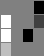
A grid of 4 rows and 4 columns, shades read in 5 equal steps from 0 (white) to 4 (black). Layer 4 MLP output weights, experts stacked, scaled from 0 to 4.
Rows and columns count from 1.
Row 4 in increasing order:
1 2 2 2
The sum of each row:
10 7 8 7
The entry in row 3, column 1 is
0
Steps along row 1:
same same up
